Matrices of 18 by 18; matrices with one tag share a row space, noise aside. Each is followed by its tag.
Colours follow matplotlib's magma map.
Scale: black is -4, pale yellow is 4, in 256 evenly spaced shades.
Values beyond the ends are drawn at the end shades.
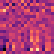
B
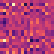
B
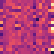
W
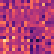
B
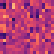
B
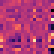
W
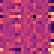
W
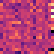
W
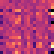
W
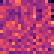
W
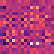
B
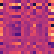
W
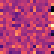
W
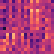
B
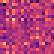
B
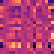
W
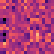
B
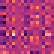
B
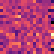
W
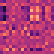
B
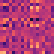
B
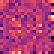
W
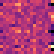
W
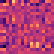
B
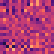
B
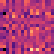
B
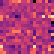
W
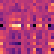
W
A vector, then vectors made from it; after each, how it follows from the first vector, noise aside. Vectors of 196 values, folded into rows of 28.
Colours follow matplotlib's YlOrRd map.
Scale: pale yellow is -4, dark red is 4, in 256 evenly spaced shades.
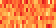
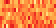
reversed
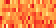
reversed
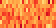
negated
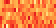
reversed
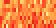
reversed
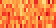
negated
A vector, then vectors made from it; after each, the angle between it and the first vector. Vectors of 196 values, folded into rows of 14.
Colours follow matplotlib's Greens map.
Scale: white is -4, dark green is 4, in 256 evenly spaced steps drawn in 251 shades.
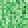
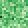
partly opposed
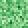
partly aligned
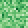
orthogonal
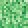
nearly parallel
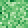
partly opposed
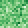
partly opposed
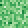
partly aligned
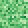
partly aligned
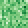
nearly parallel
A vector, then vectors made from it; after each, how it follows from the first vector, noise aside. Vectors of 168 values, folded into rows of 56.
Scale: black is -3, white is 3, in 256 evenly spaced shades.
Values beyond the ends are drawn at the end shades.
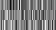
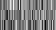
negated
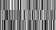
negated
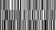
negated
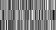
wrapped around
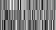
negated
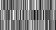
wrapped around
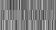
shrunk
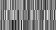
wrapped around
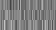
shrunk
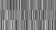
shrunk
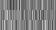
shrunk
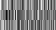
wrapped around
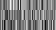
negated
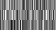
wrapped around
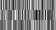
wrapped around
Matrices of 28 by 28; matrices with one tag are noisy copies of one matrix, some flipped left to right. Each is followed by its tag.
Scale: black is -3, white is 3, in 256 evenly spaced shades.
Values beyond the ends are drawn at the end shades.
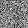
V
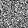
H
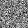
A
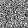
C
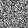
H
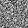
H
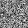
A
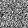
C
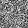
H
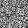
A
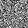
H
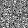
A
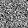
C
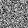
H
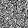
H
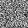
C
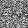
A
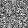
A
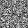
A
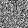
H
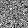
V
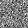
C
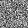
C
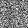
V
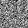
H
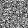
A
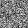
A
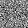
C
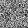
C
